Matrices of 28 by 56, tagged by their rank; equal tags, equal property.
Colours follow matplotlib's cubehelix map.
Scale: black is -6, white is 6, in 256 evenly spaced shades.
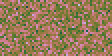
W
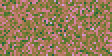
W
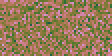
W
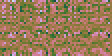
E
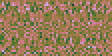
E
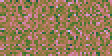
E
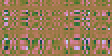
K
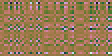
K
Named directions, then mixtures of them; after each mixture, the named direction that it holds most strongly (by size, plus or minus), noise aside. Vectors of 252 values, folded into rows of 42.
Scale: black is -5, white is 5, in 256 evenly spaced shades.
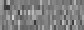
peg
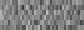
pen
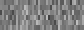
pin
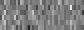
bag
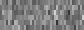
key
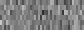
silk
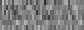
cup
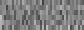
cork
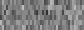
silk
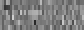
peg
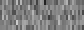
cup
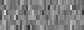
bag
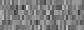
pen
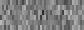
silk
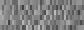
pen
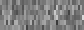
key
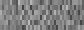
pen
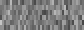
silk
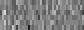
bag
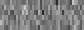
silk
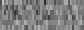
cup
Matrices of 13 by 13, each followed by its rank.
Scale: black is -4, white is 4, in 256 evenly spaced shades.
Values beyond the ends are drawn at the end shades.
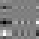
one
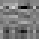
two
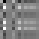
one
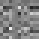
two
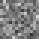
full rank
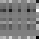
one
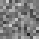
full rank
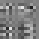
two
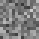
full rank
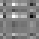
one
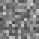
full rank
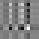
one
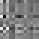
two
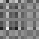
one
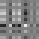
one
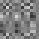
two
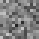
full rank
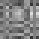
two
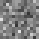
full rank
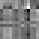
two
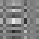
one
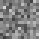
full rank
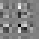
two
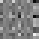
two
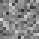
full rank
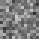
full rank
